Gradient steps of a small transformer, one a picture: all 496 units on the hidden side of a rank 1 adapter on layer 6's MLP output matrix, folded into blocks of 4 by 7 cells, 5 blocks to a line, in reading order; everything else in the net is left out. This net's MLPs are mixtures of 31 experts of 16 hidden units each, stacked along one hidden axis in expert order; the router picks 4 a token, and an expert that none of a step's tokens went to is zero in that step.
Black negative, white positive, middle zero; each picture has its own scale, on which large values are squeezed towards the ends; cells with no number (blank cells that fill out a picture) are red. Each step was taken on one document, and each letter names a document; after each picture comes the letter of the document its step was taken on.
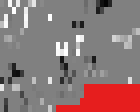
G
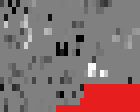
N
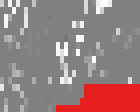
G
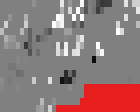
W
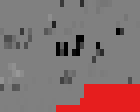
W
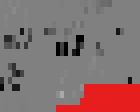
W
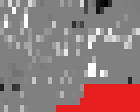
N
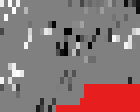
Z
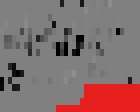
W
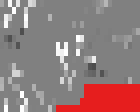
G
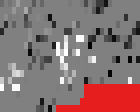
Z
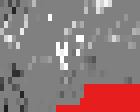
G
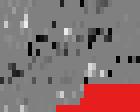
N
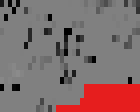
Z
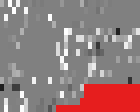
N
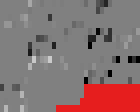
N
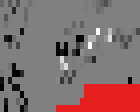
G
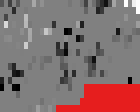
Z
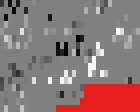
G
